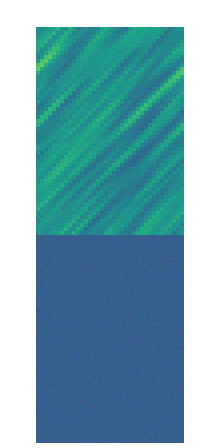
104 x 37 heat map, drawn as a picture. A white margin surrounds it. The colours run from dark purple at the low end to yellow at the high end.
The table splits into 2 rows of 1 panel. Panel 1,1: middling, slanting up to the right. Panel 2,1: low, flat.
